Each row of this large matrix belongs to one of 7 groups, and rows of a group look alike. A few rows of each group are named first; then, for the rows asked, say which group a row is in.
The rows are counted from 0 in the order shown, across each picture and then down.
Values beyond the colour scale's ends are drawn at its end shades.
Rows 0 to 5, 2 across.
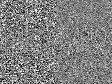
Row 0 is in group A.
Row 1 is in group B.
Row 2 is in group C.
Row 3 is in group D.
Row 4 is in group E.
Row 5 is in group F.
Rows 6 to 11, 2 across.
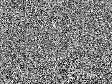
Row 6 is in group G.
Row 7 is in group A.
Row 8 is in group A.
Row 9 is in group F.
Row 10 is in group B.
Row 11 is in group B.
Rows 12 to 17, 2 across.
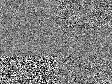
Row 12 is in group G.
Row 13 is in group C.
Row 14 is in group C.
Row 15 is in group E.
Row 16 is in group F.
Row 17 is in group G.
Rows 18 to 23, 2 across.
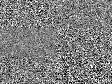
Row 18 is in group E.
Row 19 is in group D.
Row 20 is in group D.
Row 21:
A
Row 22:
C
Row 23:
C
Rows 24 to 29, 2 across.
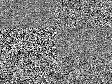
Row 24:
C
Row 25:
G
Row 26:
F
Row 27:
C
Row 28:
D
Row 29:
D
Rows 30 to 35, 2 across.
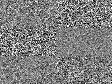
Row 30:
E
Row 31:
A
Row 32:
C
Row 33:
E
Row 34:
B
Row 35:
C
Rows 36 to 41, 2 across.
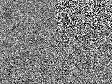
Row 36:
B
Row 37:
A
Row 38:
G
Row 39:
E
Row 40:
C
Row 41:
E
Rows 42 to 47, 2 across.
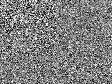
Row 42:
D
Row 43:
G
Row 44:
F
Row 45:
B
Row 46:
A
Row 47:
B
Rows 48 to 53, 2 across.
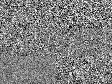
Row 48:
F
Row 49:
B
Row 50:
D
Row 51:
G
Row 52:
B
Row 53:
D
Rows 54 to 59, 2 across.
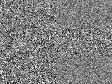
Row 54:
G
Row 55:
G
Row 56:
F
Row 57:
F
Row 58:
A
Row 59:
E
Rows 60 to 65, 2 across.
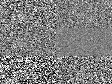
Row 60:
F
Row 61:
B
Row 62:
F
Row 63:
A
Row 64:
F
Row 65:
A
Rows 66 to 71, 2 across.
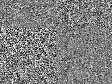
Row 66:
E
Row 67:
C
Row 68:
D
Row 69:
F
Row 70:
D
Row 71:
F
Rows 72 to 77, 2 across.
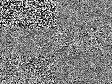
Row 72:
F
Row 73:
G
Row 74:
E
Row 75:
D
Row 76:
E
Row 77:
C
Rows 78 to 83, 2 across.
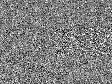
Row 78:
C
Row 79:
C
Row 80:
F
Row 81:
E
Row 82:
G
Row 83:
D
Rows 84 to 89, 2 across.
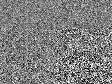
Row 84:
B
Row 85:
F
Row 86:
A
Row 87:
F
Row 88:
G
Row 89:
G
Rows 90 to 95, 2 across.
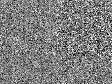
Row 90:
A
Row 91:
A
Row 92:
G
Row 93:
C
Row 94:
C
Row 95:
F
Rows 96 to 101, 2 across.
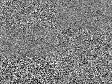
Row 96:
A
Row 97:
G
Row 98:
G
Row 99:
G
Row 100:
B
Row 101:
D
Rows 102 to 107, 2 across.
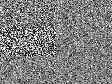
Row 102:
B
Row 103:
A
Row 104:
F
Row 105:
D
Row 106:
F
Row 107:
A
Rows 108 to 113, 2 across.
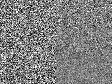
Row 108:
E
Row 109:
A
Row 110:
E
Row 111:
D
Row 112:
A
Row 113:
C
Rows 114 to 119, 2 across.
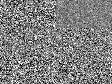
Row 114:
G
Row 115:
A
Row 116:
G
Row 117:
E
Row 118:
E
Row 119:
B
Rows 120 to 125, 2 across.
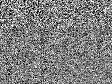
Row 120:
E
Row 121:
E
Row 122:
C
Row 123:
C
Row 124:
C
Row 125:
E
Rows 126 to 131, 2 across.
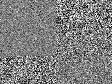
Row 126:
E
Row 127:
D
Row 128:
F
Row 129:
F
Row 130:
F
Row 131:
F
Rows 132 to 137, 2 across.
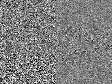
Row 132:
G
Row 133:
A
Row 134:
A
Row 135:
G
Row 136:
E
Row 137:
F
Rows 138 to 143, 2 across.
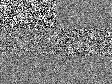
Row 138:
D
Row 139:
B
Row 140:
E
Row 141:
C
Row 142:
C
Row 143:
F
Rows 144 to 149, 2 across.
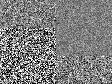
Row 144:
B
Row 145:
C
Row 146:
C
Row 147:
B
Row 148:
B
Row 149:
D
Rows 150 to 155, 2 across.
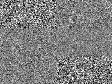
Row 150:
F
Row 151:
B
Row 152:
G
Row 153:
B
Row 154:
E
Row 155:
B
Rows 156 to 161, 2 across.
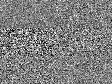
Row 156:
D
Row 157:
D
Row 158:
F
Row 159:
B
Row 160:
E
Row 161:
E
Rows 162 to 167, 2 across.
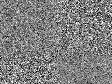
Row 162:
B
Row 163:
A
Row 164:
B
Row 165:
F
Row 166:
E
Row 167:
G
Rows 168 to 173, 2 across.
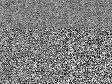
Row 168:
F
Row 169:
C
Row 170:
C
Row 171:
C
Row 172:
F
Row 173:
E
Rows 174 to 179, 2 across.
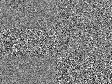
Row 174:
G
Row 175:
B
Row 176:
B
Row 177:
F
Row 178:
E
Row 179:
A
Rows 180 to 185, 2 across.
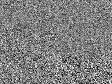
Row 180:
F
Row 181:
B
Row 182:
C
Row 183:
A
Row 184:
G
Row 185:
G
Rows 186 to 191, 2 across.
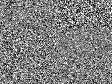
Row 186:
F
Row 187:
B
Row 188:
B
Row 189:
F
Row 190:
B
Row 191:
B
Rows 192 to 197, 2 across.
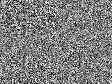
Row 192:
A
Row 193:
F
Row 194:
F
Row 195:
B
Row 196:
G
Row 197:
G
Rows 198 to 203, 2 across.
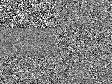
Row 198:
D
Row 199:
F
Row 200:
B
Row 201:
B
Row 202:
B
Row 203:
F
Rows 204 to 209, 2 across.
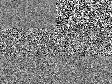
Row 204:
G
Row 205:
D
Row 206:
A
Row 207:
C
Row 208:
B
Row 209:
G
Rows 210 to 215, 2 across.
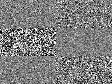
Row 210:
A
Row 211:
A
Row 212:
F
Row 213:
E
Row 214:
A
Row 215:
F
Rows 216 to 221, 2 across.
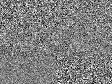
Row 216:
F
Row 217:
E
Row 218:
D
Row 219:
D
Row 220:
E
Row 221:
A
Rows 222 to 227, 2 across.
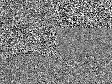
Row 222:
C
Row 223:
B
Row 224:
C
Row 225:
G
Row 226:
A
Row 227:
E
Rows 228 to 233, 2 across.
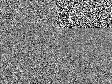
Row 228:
E
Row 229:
B
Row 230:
C
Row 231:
A
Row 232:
B
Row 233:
G
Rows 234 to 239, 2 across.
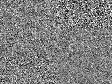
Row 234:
G
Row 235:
C
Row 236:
D
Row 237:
B
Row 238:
E
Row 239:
G
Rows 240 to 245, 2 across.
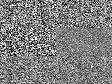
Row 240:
F
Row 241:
G
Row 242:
A
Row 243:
B
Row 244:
A
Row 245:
G
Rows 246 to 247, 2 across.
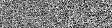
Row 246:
C
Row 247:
C
